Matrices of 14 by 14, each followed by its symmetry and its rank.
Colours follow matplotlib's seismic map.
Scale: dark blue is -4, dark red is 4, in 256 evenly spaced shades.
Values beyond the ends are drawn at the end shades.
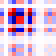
symmetric, rank one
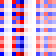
neither, rank one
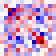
symmetric, rank three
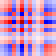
symmetric, rank one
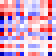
neither, rank two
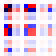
symmetric, rank one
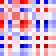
symmetric, rank two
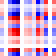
neither, rank one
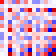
symmetric, rank two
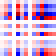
neither, rank one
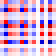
neither, rank one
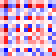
symmetric, rank two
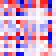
neither, rank two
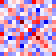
symmetric, rank three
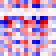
neither, rank two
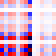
neither, rank one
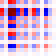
symmetric, rank one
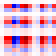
neither, rank one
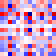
neither, rank two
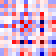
symmetric, rank two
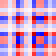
symmetric, rank one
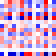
neither, rank two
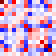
symmetric, rank three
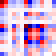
symmetric, rank two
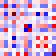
symmetric, rank three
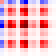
symmetric, rank one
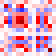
symmetric, rank three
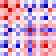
symmetric, rank two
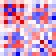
symmetric, rank three
